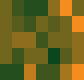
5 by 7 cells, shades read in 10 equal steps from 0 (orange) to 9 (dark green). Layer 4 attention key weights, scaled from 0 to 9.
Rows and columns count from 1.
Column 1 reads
5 5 5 5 8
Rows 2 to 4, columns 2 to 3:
6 7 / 4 4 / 7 5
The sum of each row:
37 34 34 41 35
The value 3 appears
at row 5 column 6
